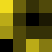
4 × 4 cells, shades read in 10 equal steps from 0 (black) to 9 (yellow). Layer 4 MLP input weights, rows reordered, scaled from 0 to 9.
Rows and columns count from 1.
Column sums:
22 12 11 11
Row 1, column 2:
4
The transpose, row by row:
9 7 6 0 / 4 2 3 3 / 2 0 2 7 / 3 1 2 5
